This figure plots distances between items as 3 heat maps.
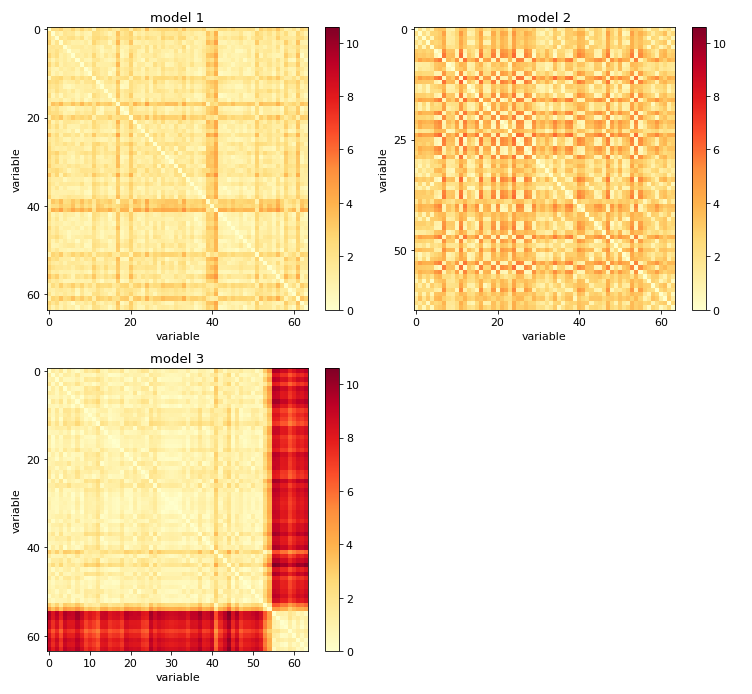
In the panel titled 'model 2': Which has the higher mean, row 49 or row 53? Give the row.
53
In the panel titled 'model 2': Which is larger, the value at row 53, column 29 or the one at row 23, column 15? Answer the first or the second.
the first
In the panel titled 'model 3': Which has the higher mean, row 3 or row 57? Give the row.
57
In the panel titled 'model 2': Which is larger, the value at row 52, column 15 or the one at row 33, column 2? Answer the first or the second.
the first
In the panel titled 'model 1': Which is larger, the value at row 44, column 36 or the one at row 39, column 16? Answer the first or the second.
the second
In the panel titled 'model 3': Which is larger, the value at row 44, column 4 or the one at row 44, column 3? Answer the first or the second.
the second
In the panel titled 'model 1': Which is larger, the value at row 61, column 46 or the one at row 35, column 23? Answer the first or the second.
the first
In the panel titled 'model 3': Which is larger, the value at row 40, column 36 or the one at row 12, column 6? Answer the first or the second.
the second
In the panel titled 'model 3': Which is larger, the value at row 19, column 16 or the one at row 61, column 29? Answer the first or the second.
the second
